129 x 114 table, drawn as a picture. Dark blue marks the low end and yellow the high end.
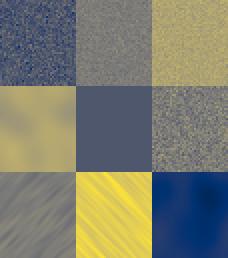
It is made of 3 by 3 panels. Panel 1,1: low, fine-grained. Panel 1,2: middling, fine-grained, faint in contrast. Panel 1,3: high, fine-grained, faint in contrast. Panel 2,1: high, smooth, faint in contrast. Panel 2,2: low, flat. Panel 2,3: middling, fine-grained. Panel 3,1: middling, slanting up to the right, faint in contrast. Panel 3,2: very high, slanting down to the right, faint in contrast. Panel 3,3: very low, smooth, faint in contrast.
